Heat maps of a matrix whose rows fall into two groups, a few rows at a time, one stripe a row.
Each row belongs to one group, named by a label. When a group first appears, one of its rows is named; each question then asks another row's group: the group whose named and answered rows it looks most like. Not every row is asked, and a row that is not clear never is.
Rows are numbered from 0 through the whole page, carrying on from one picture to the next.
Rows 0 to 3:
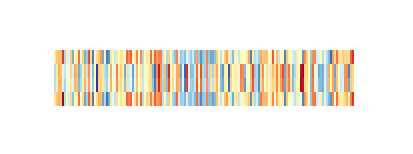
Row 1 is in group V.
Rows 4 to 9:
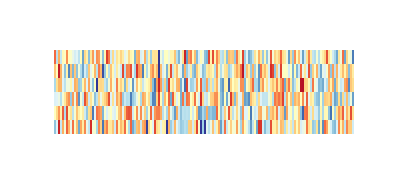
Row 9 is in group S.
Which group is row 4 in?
S
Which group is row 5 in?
V
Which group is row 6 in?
V
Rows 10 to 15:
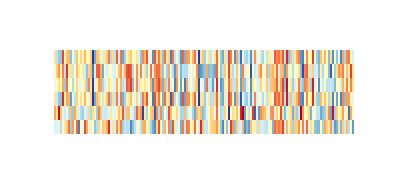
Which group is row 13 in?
S
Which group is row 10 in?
S
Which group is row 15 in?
S
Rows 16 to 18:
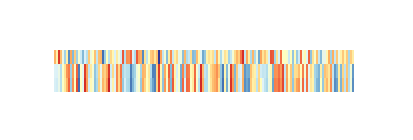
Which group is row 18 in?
S
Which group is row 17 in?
S
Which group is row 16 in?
V
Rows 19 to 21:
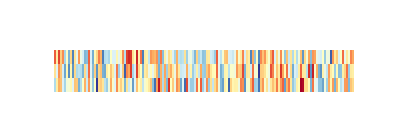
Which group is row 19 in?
V
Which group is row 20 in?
V
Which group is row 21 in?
V
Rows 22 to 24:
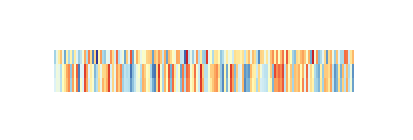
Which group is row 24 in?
S
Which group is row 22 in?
V
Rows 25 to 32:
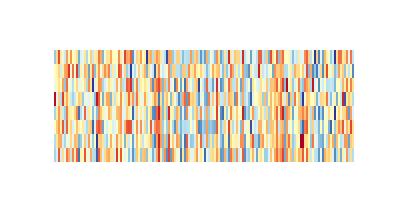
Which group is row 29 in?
V
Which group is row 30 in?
V
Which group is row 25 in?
V
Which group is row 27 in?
V
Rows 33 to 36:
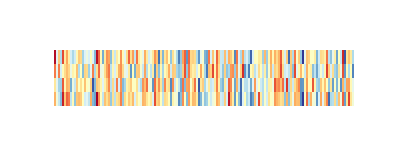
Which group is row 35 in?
S
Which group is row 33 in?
S
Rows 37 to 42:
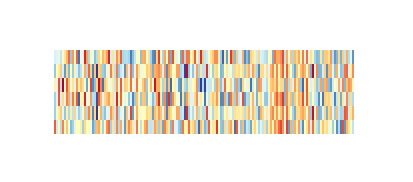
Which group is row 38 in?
V
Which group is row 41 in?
V
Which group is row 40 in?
S
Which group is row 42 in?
S
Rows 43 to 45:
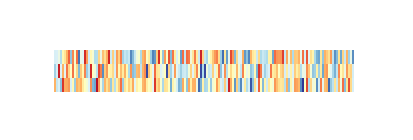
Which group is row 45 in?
S
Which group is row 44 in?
S
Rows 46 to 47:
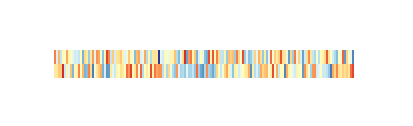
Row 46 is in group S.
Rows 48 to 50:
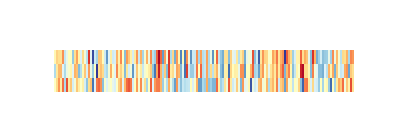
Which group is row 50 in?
V
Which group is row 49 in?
V
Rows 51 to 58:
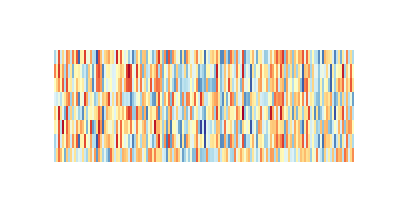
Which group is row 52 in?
V
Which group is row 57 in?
S
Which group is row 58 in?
V
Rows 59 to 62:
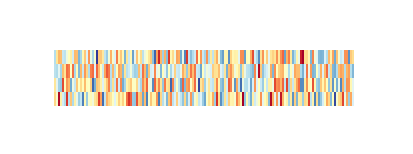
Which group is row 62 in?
V
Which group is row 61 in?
S
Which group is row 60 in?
S
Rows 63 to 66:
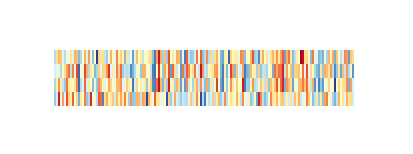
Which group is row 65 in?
V
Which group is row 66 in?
S
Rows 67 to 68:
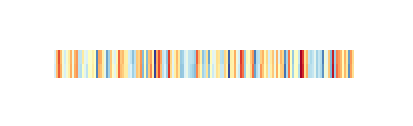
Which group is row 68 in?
V
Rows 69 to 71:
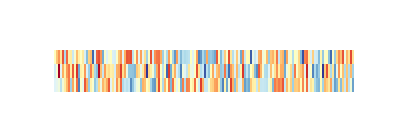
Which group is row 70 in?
S
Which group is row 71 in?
S
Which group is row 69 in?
V
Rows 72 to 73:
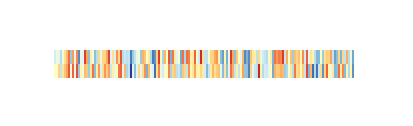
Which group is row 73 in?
S
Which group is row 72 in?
S
